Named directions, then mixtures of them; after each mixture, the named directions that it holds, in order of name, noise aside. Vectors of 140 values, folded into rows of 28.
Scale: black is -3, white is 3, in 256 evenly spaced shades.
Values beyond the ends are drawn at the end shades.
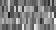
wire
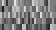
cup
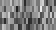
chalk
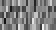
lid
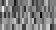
cup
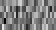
chalk, lid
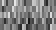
chalk, cup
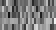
cup, wire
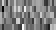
cup, wire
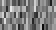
lid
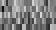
cup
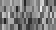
chalk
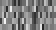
cup, lid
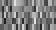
cup, lid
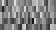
cup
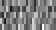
lid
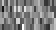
cup, wire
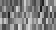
chalk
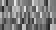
cup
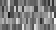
wire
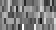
chalk, wire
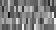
wire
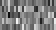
wire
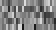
chalk, wire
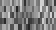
chalk
